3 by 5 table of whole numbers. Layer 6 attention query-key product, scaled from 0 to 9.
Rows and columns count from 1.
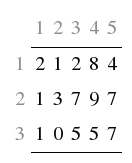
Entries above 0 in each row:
5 5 4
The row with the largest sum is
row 2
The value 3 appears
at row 2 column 2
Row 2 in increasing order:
1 3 7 7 9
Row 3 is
1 0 5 5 7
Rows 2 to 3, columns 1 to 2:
1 3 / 1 0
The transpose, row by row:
2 1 1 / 1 3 0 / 2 7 5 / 8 9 5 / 4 7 7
